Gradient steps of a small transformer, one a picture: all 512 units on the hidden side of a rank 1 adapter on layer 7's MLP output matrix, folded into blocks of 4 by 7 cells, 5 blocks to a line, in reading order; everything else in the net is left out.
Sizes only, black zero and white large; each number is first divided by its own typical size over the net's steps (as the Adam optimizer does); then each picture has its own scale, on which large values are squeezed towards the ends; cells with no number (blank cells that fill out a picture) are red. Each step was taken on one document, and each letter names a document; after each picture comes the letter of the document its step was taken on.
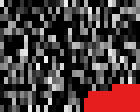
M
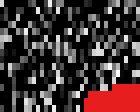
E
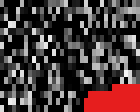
M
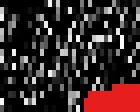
E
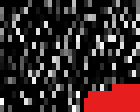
E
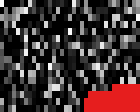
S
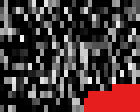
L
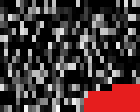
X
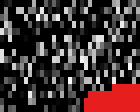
L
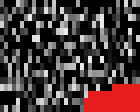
X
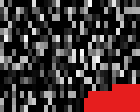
E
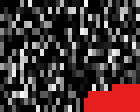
M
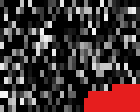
M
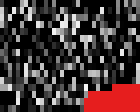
X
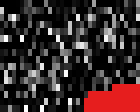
S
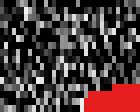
X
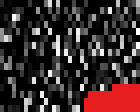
E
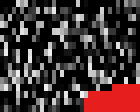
X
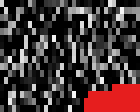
M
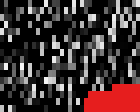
L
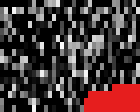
L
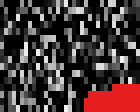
M
